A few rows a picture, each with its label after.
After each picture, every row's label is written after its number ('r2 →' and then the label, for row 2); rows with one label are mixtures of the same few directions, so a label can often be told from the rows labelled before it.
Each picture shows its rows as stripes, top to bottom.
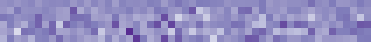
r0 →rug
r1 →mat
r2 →rug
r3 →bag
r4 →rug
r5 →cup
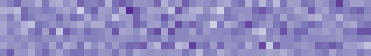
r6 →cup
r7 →rug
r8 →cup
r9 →cup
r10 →bag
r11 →bag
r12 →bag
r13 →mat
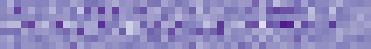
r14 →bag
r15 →rug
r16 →rug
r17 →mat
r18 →rug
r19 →bag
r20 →mat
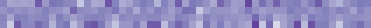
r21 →cup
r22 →mat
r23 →bag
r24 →bag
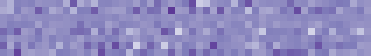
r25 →mat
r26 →bag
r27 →mat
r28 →cup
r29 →rug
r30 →cup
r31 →cup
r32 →rug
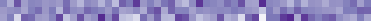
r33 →mat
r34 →bag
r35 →mat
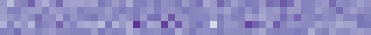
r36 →mat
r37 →cup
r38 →bag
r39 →cup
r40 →rug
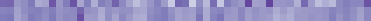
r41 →bag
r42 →rug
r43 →rug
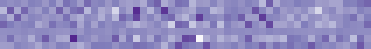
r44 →bag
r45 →cup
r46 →mat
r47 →bag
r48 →rug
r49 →mat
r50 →rug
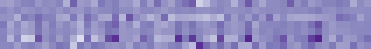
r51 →mat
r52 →cup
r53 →rug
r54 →cup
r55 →cup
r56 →cup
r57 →mat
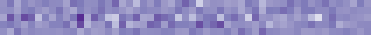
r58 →mat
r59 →mat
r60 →cup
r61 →rug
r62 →mat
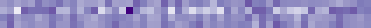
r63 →cup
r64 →rug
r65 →bag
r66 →bag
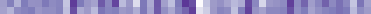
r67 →mat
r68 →mat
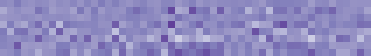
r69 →rug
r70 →bag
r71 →rug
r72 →bag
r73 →bag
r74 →rug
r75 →rug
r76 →rug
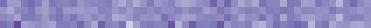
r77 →cup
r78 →mat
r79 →cup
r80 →rug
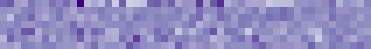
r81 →rug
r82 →mat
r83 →mat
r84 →mat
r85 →cup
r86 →cup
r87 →rug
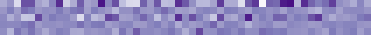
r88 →mat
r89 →cup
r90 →cup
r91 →cup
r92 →mat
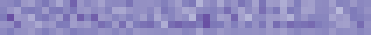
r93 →mat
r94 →cup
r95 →mat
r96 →rug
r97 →mat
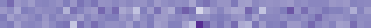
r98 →mat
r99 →mat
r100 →cup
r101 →mat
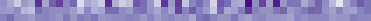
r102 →cup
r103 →cup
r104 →mat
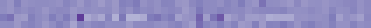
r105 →mat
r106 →mat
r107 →rug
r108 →mat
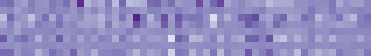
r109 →rug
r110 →rug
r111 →cup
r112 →cup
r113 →rug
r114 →bag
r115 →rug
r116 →bag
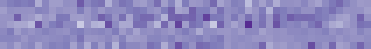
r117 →cup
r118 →bag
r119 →rug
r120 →cup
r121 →mat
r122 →rug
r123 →rug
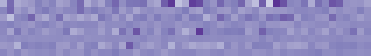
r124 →bag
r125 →mat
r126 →mat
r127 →mat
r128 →mat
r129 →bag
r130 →rug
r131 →cup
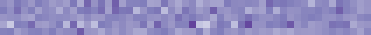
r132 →rug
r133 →cup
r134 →cup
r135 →mat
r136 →rug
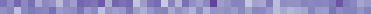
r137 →cup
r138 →rug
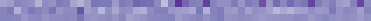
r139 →rug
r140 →rug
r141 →rug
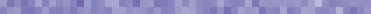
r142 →cup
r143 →cup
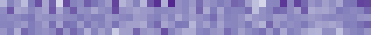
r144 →bag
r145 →bag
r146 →cup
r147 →bag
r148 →cup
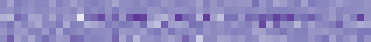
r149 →bag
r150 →rug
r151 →rug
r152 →bag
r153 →bag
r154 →mat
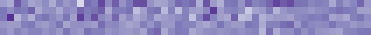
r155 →rug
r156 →cup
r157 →mat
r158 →mat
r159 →bag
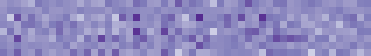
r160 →cup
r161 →cup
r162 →mat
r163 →cup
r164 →cup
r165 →rug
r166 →mat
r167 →rug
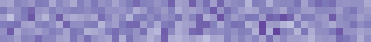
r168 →bag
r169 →cup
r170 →mat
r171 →mat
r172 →bag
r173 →rug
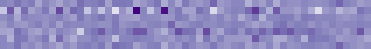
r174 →cup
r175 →cup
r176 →mat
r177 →bag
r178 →rug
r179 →bag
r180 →cup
